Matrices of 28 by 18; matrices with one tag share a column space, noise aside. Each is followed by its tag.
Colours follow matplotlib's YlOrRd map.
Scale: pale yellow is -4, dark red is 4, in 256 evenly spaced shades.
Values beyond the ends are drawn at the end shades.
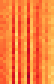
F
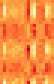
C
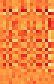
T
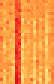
F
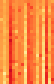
F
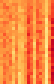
F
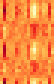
C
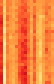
F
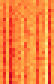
F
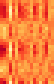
C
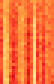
F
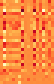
T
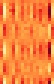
C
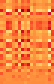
T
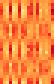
C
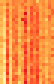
F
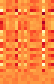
T
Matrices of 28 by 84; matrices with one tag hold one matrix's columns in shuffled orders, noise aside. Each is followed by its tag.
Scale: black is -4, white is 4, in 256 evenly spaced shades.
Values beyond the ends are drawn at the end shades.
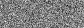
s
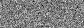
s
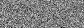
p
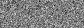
s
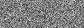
p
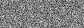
s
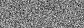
s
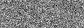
s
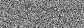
p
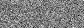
p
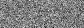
p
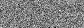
p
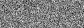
s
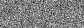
s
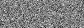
p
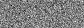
s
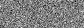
s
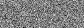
p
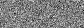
s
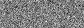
s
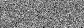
p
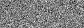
s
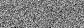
p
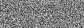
p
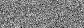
p
